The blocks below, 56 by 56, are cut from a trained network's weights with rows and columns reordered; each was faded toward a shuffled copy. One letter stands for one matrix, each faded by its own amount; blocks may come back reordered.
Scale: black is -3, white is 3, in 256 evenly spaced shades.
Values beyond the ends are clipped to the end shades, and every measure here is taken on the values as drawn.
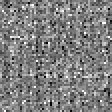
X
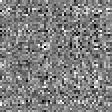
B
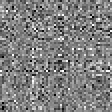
B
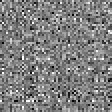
B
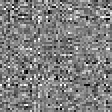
B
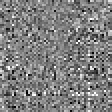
B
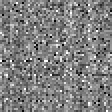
X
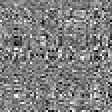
B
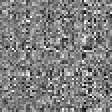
B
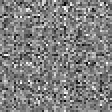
B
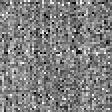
X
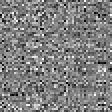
B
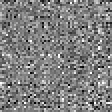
B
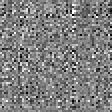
B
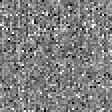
X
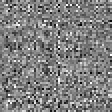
B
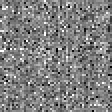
X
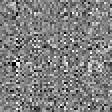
B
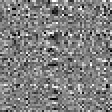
B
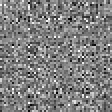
B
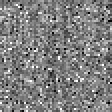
X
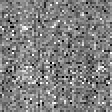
X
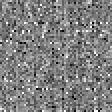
X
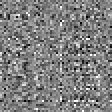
B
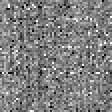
X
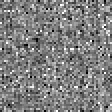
X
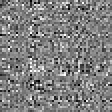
B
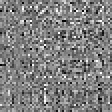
B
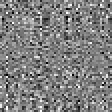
B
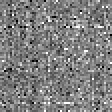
X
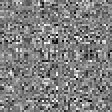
B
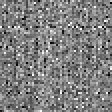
X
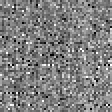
X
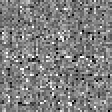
X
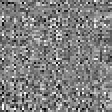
B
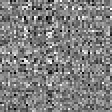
B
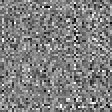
B
